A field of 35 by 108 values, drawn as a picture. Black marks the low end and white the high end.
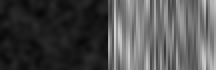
The table splits into one row of 2 panels. Panel 1,1: very low, blotchy, faint in contrast. Panel 1,2: middling, streaked downward, strong in contrast.
